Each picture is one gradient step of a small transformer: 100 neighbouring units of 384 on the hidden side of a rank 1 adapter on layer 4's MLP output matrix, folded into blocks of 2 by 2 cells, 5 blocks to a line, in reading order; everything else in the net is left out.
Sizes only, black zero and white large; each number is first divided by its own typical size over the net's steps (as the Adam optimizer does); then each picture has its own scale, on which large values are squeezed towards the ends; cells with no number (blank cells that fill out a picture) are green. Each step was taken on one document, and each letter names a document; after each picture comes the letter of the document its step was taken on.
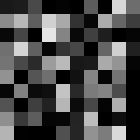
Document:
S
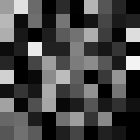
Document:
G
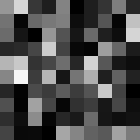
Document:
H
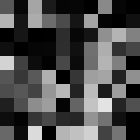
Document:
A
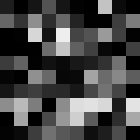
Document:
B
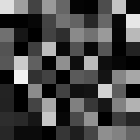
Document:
H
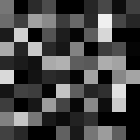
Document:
S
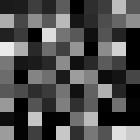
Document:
S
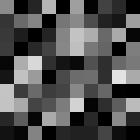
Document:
B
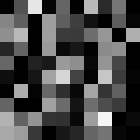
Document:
G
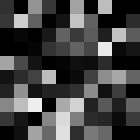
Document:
A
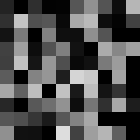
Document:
S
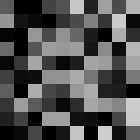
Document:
B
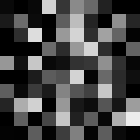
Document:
B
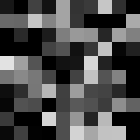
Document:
A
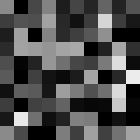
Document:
S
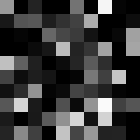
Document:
A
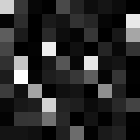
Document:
H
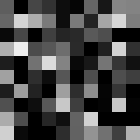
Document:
S
